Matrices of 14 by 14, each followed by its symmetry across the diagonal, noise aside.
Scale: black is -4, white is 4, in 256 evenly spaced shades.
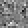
antisymmetric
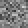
neither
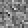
antisymmetric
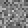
neither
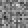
antisymmetric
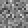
neither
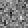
neither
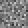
neither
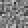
antisymmetric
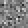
antisymmetric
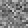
neither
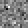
antisymmetric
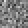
neither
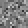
antisymmetric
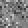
antisymmetric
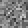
neither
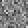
neither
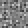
antisymmetric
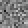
neither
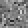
antisymmetric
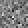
neither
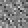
antisymmetric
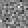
antisymmetric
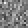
neither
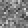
neither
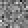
antisymmetric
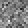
antisymmetric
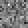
neither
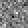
antisymmetric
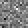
neither
